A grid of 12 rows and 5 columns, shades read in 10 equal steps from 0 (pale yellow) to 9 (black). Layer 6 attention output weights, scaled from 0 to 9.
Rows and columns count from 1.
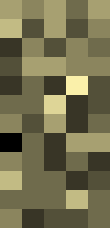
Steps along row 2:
up down up down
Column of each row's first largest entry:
4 2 1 1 1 4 4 1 3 4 1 2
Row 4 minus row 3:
-1 -1 -3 0 -1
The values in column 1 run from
2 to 9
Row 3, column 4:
4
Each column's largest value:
9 7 7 7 7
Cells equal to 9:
1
